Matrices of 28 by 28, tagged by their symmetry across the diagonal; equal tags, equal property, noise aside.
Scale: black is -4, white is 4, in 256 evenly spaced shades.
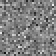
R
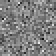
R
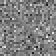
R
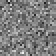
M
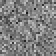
M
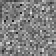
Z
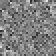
Z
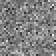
M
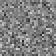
M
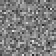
M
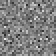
R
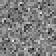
Z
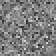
Z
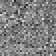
R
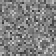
Z
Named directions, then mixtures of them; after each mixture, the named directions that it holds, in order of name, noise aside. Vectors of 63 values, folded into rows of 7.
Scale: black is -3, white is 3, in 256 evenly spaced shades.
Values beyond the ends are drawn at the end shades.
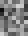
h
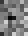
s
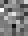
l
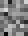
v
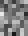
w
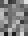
v, w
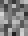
w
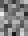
w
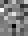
l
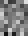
v, w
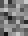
s, v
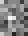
s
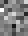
l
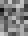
h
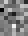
l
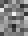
l, s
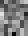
w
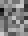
h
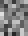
w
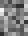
h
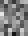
w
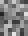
w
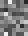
v
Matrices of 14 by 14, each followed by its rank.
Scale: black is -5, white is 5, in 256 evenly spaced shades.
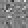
three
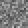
full rank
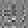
two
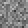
full rank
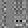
two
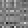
two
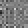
three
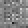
three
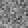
full rank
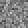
full rank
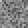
full rank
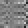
two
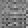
three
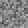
full rank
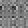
two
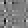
two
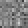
three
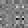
two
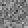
full rank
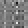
two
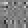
two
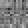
three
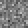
full rank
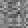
three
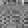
three
